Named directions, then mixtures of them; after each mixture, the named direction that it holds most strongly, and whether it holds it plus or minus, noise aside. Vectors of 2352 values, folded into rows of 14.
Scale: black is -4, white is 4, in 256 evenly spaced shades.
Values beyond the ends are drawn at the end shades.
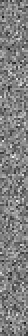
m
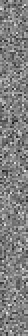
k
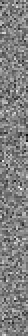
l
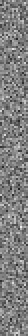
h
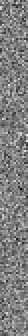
l, minus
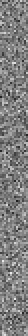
l, plus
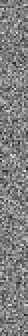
k, plus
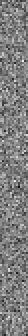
l, minus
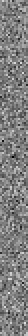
m, minus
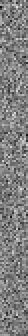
l, plus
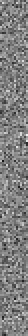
l, minus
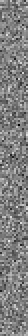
m, minus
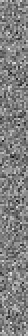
m, minus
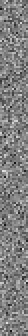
k, minus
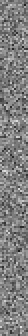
k, minus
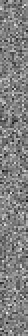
k, plus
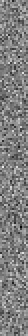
h, minus
